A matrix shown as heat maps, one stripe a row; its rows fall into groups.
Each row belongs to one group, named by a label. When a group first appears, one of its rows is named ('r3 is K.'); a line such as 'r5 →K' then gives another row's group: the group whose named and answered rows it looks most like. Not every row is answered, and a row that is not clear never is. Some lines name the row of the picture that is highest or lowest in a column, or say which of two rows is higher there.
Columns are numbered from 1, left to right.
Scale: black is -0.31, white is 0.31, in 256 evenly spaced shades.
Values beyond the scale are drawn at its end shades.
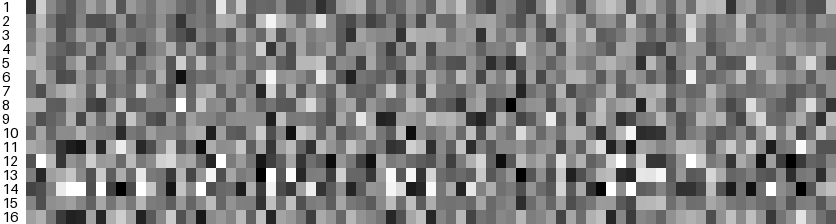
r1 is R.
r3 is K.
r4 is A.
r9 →R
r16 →A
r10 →A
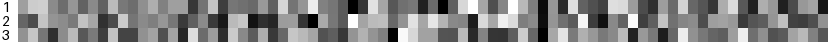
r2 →K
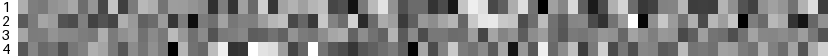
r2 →K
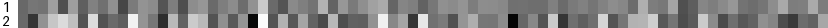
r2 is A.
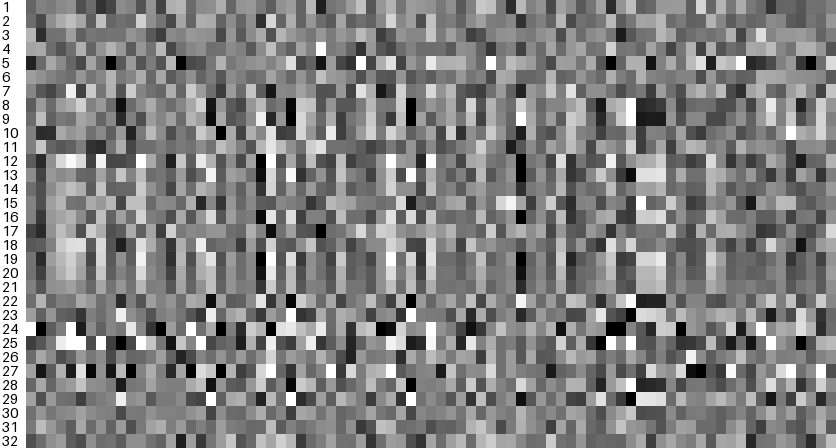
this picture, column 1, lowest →5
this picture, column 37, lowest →24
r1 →K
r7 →R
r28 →A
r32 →K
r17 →K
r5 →K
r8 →A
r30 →A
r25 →A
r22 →A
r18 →A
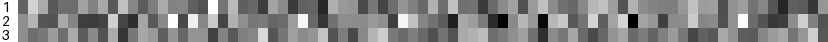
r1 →R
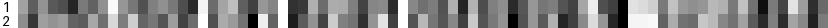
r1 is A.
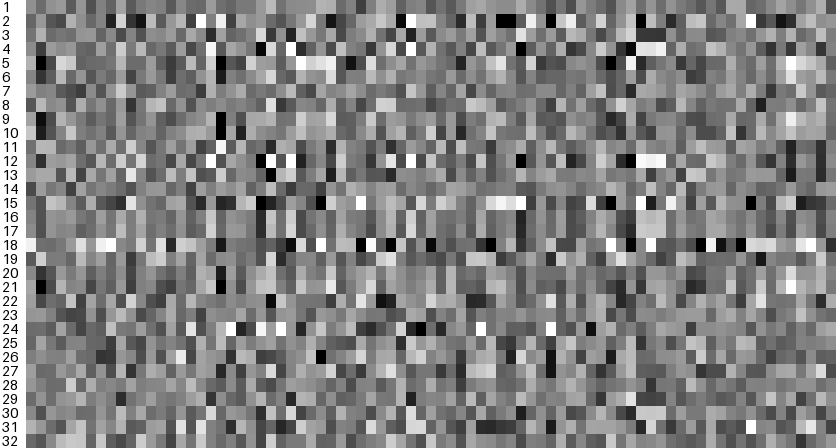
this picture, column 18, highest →2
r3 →A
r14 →R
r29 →A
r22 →R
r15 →K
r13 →R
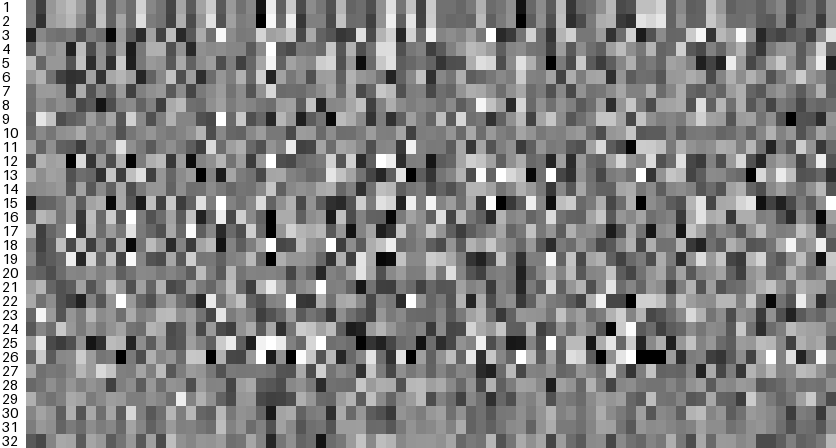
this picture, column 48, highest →13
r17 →R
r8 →K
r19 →R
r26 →A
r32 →K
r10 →A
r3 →K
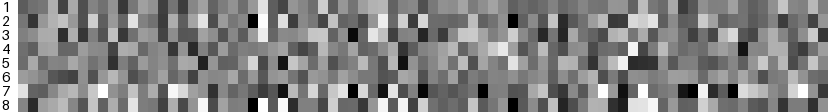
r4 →K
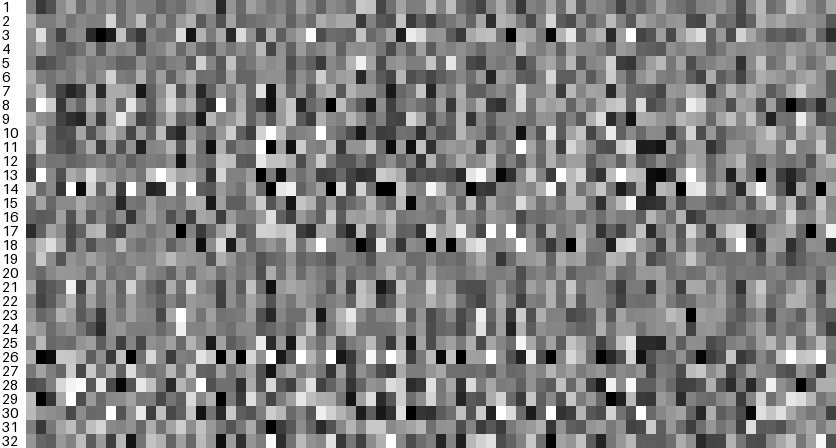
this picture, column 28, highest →26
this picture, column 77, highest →26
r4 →A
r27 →R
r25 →A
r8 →R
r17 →K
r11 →A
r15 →A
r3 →K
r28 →A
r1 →R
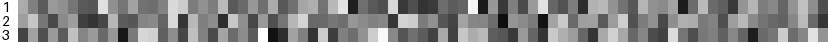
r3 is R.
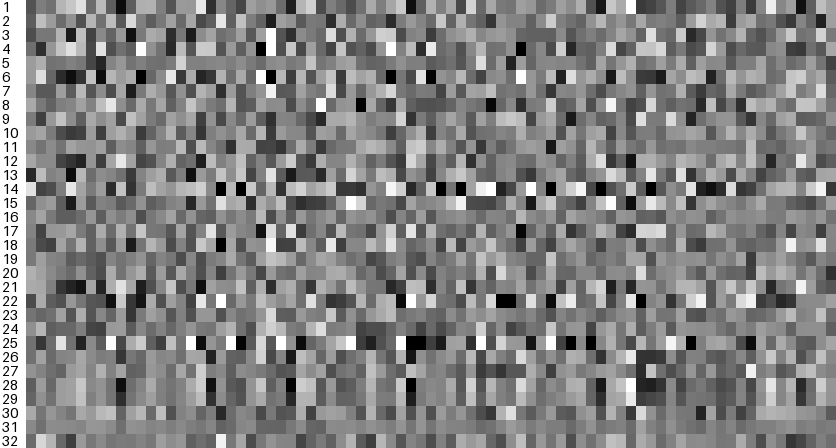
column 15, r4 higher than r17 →No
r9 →K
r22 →K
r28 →A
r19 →K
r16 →A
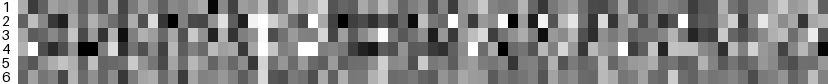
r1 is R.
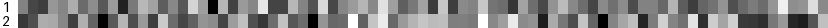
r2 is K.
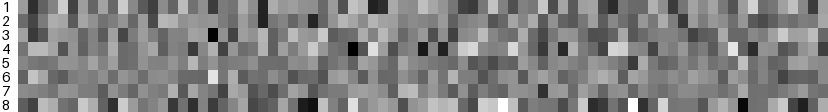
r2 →K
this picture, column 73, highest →5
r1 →R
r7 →K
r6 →R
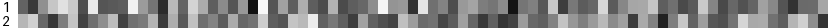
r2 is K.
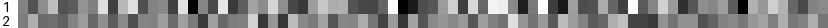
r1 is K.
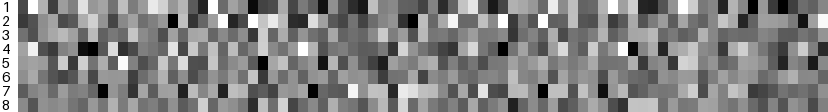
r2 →K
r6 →A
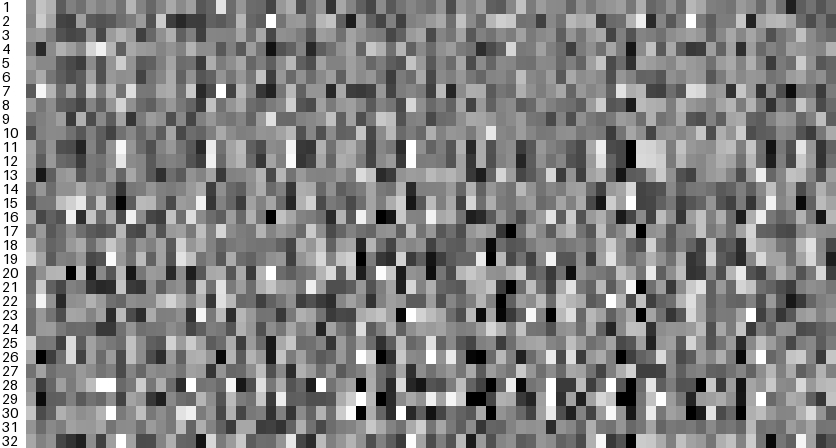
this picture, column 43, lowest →7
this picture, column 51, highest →23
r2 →K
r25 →R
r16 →R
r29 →R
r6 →A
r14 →A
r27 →A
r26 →R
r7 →R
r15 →A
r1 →R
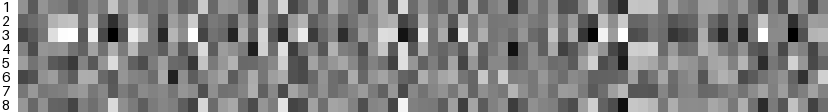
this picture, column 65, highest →6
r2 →A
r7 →A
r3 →A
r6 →K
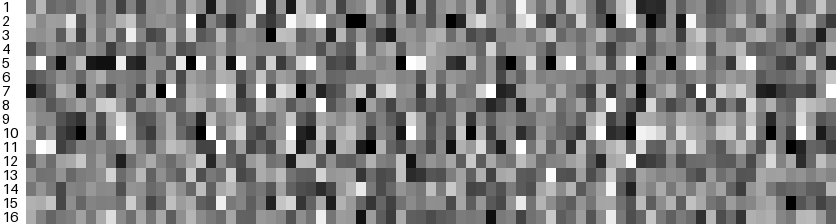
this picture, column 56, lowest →10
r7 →K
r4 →K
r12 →A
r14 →R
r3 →R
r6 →K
